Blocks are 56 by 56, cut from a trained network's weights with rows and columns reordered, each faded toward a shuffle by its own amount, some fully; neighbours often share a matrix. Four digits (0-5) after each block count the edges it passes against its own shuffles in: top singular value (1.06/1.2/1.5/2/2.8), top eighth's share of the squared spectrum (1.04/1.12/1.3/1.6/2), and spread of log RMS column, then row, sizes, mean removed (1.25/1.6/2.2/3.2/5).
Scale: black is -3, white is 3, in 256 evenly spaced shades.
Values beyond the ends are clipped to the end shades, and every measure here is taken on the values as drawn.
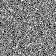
0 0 0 0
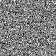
0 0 0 0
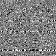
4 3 0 2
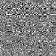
4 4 0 3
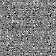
2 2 3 0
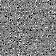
1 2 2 0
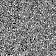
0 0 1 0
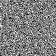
0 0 0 0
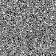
1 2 1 0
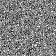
1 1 0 0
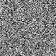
2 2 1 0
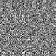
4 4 1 3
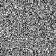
3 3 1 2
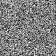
1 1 0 0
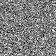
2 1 0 0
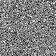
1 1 0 0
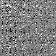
2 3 3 0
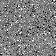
1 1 1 0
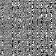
2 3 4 0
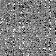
2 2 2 0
